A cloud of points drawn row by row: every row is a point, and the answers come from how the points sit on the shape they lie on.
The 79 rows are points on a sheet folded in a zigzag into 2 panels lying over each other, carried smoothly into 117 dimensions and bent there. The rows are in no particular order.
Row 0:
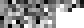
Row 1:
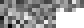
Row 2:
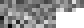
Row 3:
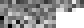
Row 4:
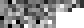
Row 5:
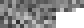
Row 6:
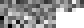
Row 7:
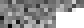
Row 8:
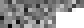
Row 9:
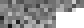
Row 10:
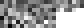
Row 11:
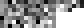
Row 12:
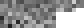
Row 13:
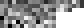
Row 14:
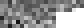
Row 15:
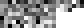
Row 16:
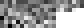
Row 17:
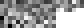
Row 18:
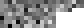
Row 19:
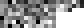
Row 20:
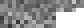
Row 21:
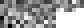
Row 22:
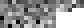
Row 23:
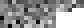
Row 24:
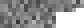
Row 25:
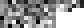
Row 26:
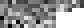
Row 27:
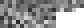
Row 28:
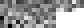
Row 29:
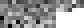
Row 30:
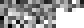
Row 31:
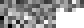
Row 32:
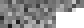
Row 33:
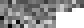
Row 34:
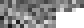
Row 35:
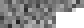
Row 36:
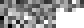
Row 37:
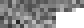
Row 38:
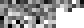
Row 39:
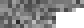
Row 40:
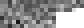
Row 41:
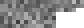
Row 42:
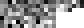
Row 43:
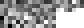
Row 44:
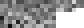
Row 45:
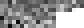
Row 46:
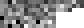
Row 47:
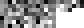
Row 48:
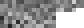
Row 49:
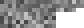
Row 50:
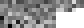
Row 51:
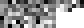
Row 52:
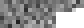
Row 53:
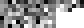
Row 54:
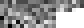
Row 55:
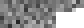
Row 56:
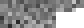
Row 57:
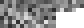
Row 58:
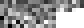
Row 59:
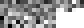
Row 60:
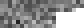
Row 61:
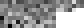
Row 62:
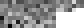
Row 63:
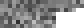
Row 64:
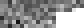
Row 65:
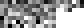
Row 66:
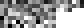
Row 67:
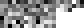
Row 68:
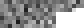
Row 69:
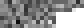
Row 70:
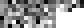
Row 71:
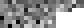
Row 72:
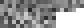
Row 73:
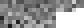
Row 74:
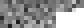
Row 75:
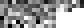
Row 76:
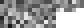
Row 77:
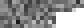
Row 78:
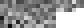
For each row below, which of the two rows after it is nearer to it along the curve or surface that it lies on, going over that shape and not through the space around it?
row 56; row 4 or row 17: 17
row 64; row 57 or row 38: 57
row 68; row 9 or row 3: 9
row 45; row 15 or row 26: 26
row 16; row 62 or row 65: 65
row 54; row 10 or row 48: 10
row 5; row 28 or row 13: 13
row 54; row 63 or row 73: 63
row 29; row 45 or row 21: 21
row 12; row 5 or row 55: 55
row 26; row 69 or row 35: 69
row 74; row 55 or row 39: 55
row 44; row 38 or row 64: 38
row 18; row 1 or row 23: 23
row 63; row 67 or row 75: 75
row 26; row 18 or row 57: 57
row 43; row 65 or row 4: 65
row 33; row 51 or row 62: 51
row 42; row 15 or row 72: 15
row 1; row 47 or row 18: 18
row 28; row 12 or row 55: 12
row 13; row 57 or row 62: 57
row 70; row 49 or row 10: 10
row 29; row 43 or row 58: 43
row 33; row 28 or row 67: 67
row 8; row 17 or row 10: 17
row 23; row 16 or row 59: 59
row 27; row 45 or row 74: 45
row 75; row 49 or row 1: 1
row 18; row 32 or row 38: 32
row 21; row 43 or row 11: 43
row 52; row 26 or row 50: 50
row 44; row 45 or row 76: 76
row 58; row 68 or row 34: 34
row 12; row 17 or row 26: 17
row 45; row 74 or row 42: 42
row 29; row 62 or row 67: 62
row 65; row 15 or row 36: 15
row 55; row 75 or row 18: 18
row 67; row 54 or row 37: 54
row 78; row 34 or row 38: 38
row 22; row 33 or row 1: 1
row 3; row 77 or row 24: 24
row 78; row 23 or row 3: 3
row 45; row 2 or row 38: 38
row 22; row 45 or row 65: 65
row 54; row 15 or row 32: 15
